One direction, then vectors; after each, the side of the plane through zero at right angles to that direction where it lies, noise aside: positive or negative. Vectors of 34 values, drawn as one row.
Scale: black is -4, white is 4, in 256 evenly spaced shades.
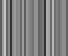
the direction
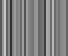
positive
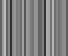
positive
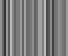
negative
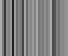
negative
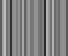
positive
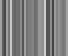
negative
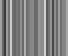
negative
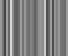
negative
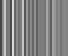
positive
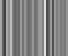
negative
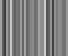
negative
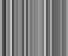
negative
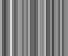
negative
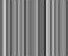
positive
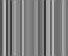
positive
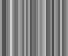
negative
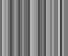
positive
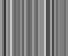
negative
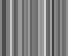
negative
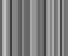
positive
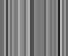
positive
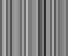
positive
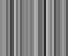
positive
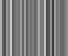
negative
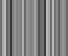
positive
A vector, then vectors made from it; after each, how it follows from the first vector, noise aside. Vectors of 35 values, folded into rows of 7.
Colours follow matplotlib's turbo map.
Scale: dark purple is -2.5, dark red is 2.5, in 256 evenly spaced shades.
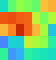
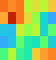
wrapped around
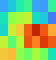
reversed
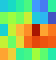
reversed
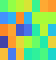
sign-scrambled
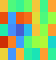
sign-scrambled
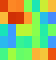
wrapped around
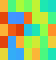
sign-scrambled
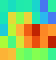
reversed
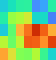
reversed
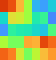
wrapped around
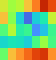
wrapped around
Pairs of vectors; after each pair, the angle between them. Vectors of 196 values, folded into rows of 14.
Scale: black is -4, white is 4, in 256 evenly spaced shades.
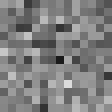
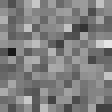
partly opposed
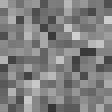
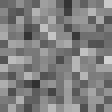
nearly opposite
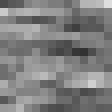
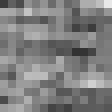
nearly parallel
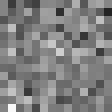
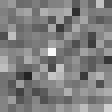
orthogonal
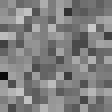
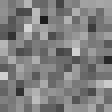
partly opposed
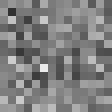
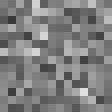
partly opposed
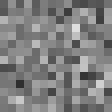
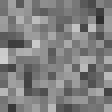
partly aligned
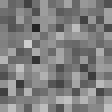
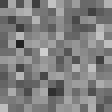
orthogonal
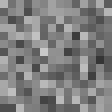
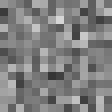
partly aligned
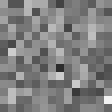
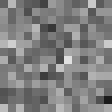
partly opposed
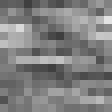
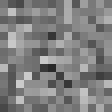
partly aligned
